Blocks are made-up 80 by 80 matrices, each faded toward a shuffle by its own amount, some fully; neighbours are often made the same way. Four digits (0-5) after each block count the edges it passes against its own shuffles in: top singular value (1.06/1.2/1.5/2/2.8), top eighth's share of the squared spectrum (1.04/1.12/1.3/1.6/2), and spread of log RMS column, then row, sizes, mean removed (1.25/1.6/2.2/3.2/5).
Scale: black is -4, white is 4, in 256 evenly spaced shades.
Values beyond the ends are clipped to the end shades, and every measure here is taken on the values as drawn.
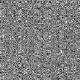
4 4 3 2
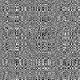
5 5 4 3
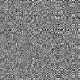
4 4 3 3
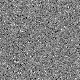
2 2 0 0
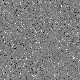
0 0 0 0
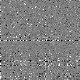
3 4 2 3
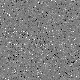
2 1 0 0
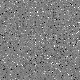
1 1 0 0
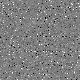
1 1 0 1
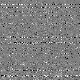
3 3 1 3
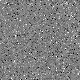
0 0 0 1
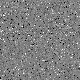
0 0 0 0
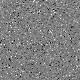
0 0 0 0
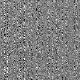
2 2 4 0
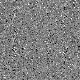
1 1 2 0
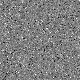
0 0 0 0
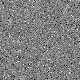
0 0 0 0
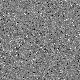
0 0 0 0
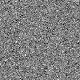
3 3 1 1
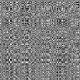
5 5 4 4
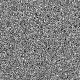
0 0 0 0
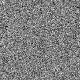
3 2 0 1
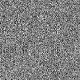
3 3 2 1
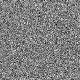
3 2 0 0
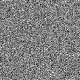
3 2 0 0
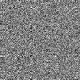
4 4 2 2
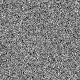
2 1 0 0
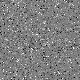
2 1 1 0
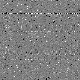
4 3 1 2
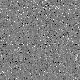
3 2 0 1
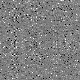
3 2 1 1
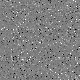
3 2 0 0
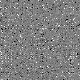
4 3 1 1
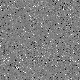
3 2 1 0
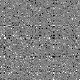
4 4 2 2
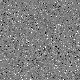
2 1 0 0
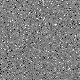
3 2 0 0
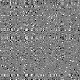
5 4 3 2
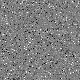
2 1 0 0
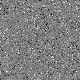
2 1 0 0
